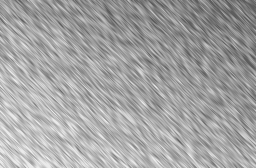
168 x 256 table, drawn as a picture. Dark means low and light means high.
The ninth with the lowest average is the top right. The histogram is bell-shaped. The bottom left is the ninth with the highest average. There is an overall slope up to the bottom left. No single row or column stands out from its neighbours. Streaks slant down to the right. Neither half mirrors the other.
